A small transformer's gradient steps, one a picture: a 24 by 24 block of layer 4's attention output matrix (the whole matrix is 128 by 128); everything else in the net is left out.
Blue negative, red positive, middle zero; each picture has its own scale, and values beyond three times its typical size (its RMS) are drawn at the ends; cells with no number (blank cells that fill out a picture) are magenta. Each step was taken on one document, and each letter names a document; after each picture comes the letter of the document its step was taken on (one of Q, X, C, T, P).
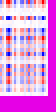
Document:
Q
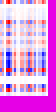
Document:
Q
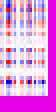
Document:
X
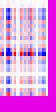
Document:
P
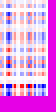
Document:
X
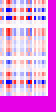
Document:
Q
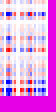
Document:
X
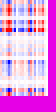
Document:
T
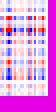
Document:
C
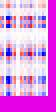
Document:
P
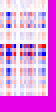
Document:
P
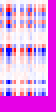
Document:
X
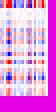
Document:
C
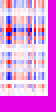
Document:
C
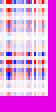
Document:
C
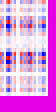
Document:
P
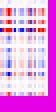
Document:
T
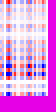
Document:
Q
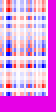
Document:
Q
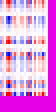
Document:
X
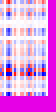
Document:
Q
